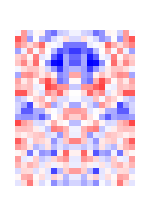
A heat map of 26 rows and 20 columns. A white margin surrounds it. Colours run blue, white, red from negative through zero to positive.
No row or column stands out. The ninth with the lowest average is the top middle. No overall slope runs across the table. Overall the values sit about 50% of the way up the scale. The left and right halves mirror each other.
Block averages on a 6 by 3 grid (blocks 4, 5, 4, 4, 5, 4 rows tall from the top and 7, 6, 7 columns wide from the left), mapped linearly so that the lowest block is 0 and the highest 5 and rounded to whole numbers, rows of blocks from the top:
414
505
545
353
444
434
